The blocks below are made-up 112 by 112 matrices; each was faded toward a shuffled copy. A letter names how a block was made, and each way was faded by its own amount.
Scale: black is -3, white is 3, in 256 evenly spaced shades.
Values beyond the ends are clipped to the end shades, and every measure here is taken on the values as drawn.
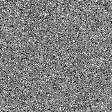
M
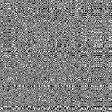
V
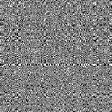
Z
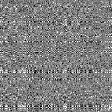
Z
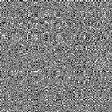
Z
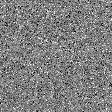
M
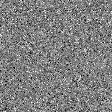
M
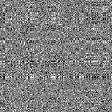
Z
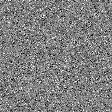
M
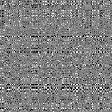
V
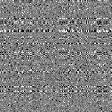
V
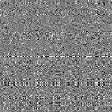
V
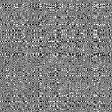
V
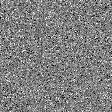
M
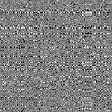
V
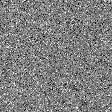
M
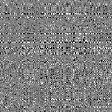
V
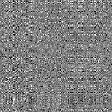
Z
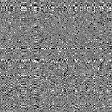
V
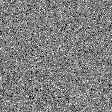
M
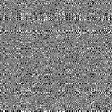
V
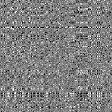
Z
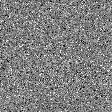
M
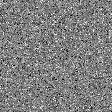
M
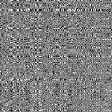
Z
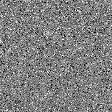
M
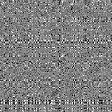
V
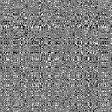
Z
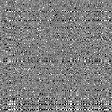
V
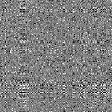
Z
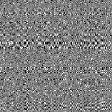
V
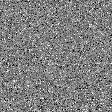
M
